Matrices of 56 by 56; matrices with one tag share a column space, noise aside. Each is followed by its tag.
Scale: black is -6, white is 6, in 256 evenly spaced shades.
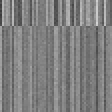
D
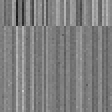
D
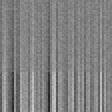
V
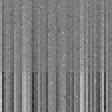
V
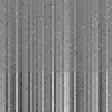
V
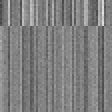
D
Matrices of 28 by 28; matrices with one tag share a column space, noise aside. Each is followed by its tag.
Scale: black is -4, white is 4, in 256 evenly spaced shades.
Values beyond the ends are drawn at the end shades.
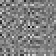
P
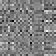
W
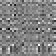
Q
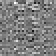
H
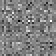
W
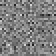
Q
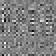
W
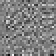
P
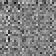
H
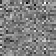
H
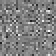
W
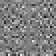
P
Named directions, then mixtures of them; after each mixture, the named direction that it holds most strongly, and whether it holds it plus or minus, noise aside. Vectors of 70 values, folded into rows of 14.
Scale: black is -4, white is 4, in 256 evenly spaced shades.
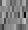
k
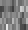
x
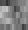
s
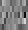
k, plus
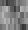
s, plus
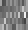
k, minus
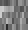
x, minus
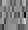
k, plus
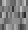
k, plus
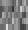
x, plus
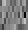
k, plus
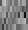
k, plus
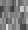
x, plus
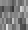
x, plus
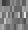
k, minus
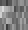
s, plus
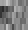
s, minus
